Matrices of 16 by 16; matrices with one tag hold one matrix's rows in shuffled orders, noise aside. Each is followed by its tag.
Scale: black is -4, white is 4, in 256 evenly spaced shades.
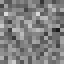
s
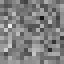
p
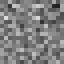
s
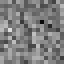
p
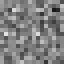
s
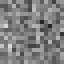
p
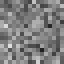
p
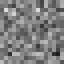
s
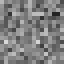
s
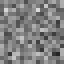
s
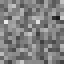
s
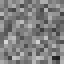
s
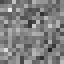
p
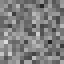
p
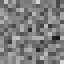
s
